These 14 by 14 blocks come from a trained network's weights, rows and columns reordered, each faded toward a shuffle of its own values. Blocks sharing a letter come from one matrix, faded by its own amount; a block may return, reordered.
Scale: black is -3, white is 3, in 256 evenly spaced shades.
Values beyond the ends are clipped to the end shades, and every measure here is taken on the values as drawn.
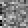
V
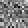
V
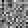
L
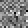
V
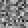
L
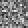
L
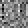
V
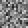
L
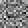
V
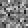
L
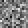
L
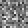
L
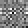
V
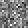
L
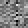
V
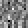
V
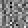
V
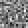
L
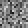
L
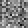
L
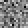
L
